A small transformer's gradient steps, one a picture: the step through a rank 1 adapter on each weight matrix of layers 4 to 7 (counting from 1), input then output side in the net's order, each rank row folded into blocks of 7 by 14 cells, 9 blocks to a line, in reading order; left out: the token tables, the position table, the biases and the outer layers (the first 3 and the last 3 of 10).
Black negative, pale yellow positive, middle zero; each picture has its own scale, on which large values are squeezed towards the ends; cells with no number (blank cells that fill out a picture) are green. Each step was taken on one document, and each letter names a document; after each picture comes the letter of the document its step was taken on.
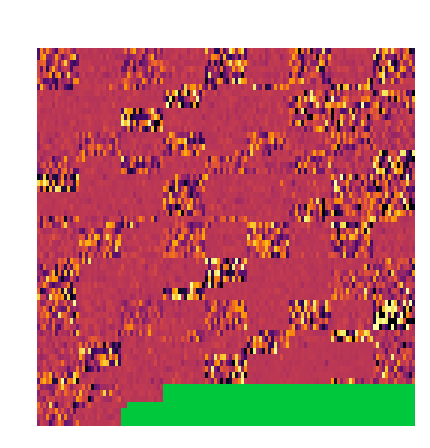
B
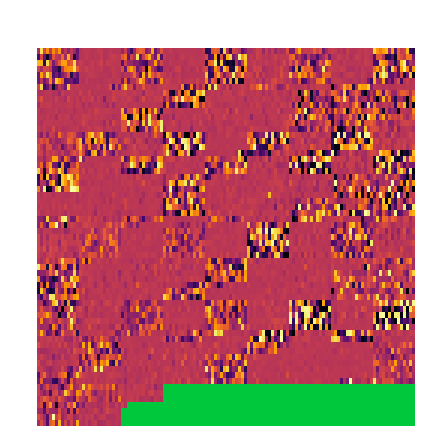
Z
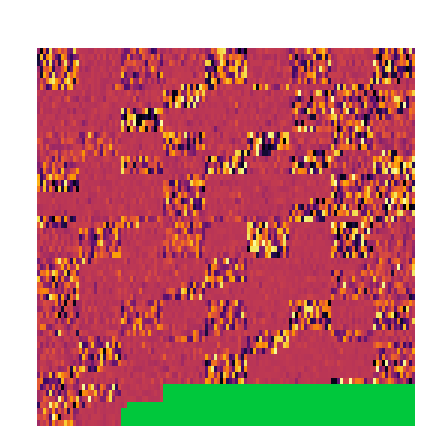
B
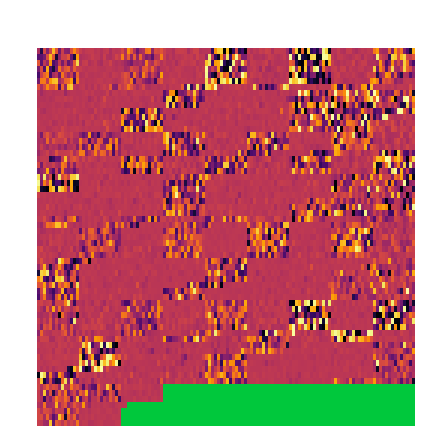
B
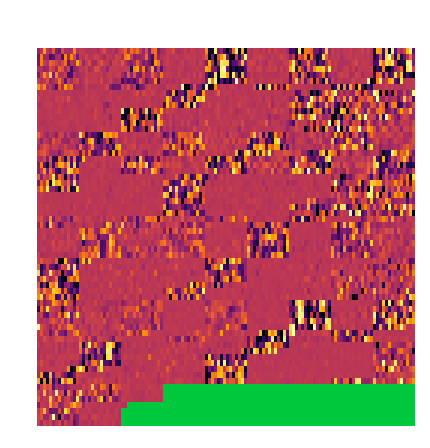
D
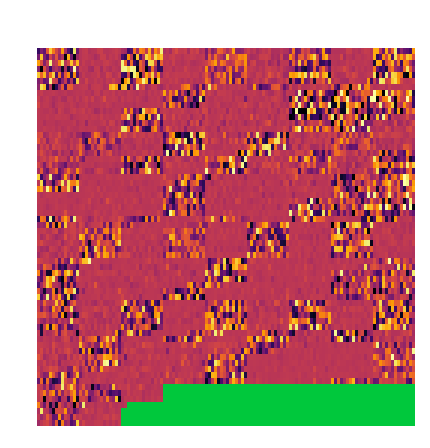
Z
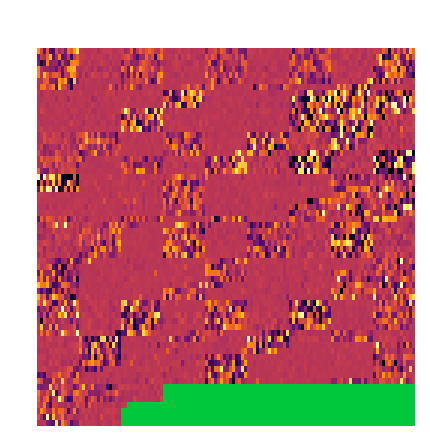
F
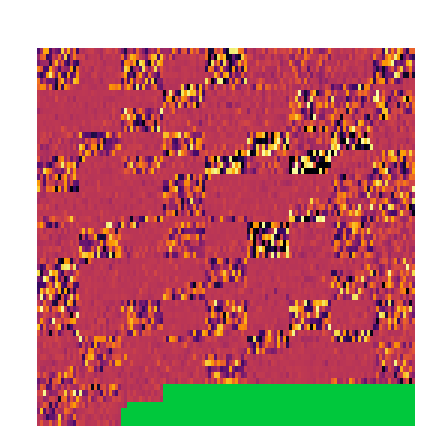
D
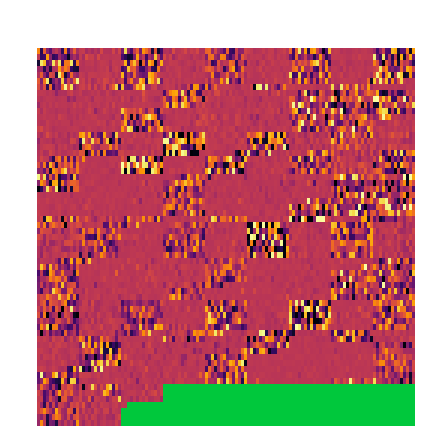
Z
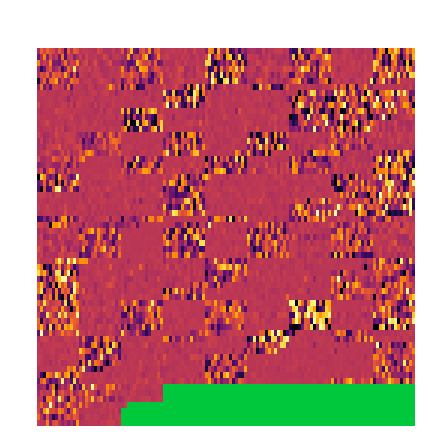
F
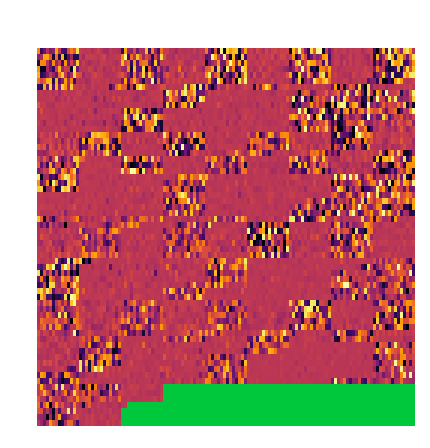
Z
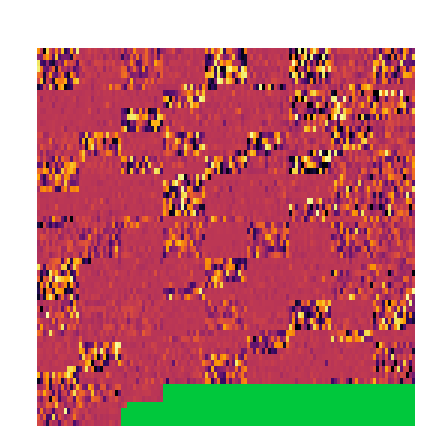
D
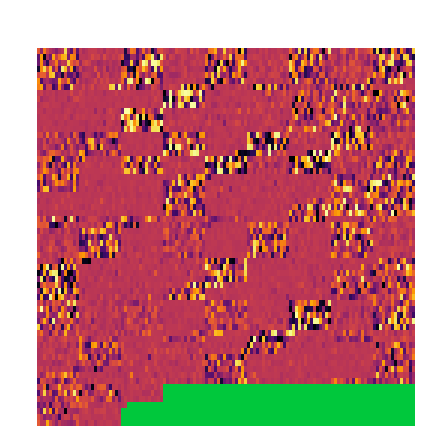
D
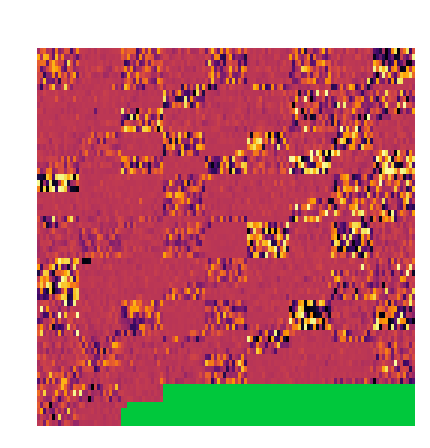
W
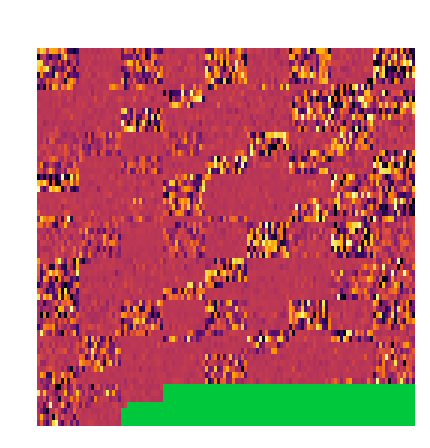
F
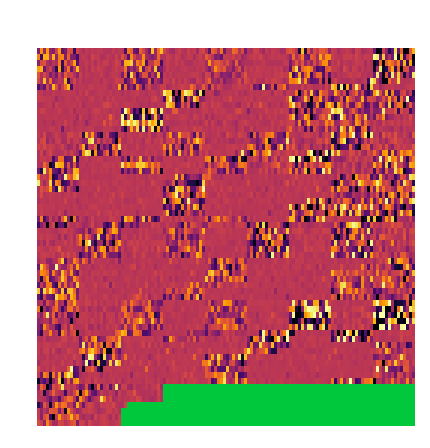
W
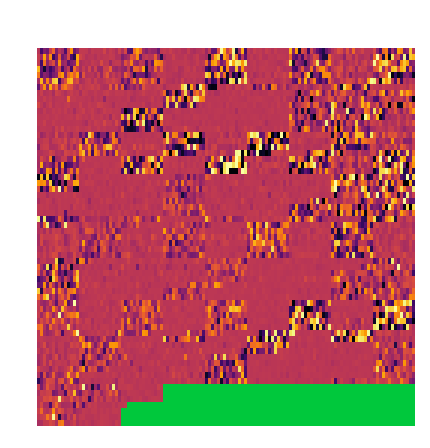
B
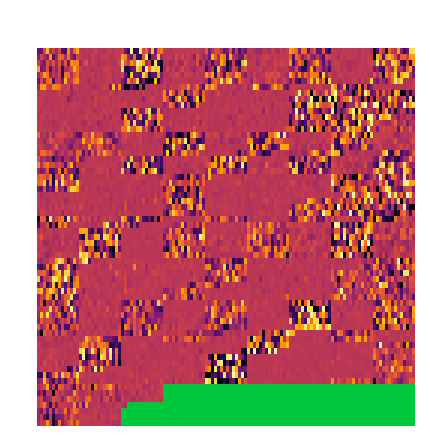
F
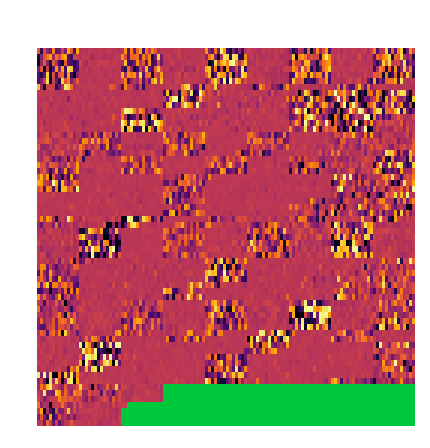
F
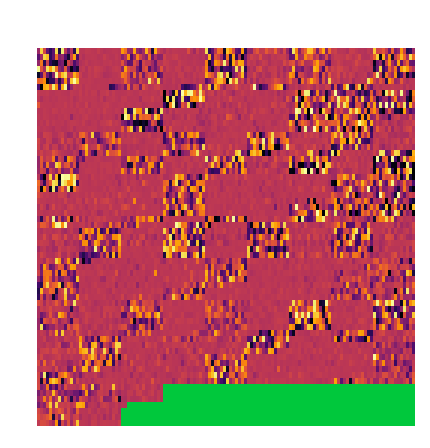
Z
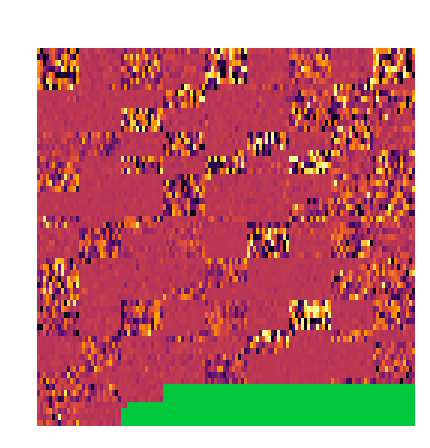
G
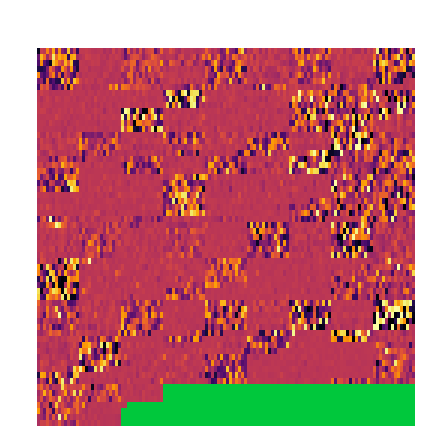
B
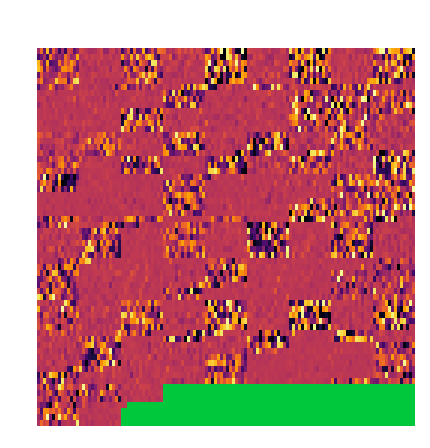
G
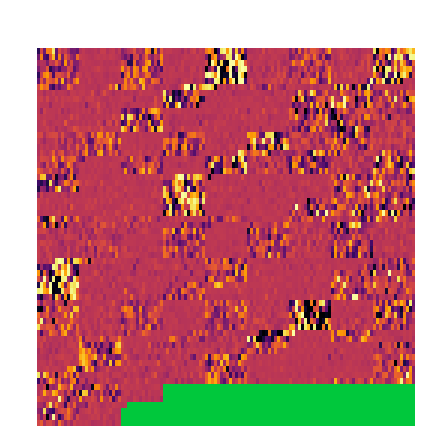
W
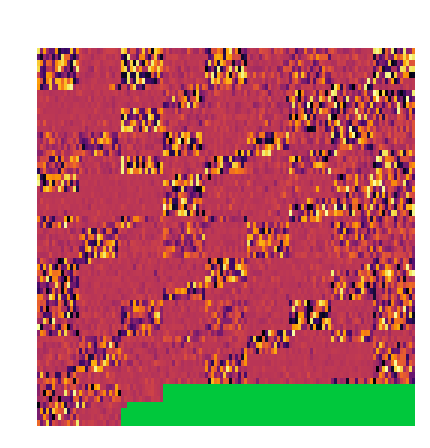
D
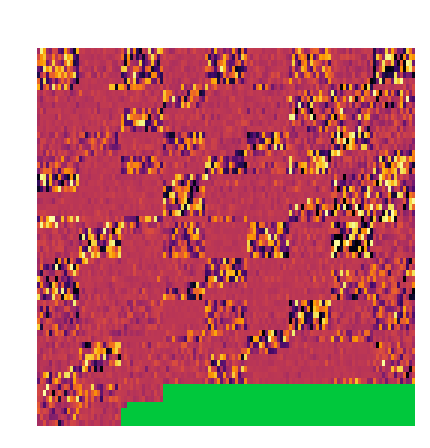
D
